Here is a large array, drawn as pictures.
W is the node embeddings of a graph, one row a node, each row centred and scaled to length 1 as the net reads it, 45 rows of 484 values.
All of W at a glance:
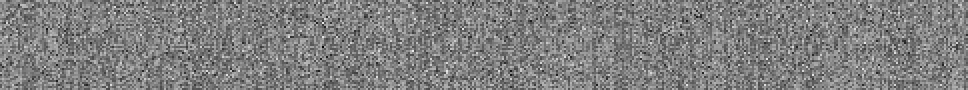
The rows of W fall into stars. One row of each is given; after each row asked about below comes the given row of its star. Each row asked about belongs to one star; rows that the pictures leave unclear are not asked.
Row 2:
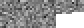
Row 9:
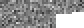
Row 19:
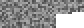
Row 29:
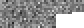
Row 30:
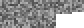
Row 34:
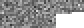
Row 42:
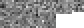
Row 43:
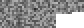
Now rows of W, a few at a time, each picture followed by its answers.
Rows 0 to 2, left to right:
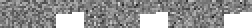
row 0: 29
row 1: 43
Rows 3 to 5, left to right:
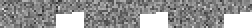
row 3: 2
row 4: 9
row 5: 29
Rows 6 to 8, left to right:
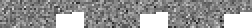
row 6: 2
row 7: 29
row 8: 29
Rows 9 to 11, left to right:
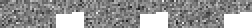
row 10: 42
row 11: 9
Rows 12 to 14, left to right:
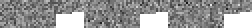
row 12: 2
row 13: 9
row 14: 30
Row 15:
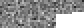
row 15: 30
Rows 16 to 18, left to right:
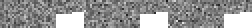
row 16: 34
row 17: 30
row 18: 9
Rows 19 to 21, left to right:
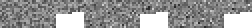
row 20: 19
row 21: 19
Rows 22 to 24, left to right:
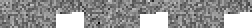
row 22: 34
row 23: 2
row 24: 34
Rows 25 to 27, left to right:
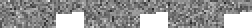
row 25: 2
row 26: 30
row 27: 34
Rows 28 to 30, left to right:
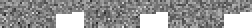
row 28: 29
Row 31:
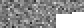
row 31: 19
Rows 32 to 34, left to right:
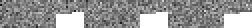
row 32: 19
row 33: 9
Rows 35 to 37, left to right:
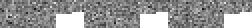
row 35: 43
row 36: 19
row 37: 43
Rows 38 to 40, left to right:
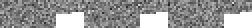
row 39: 2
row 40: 43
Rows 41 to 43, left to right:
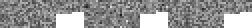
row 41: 34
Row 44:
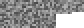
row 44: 42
